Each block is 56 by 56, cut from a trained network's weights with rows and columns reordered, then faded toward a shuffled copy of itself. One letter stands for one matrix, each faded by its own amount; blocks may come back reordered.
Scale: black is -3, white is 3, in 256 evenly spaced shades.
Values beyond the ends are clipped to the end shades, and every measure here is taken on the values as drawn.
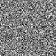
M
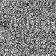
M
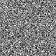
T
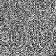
M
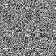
T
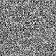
M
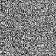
M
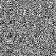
M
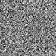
T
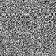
T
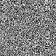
T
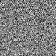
T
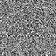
T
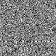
T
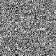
M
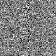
T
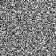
T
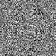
M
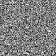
T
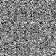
T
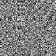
M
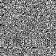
M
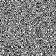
T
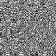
T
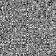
T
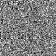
T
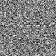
T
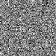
M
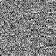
T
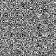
M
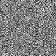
M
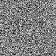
T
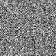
T
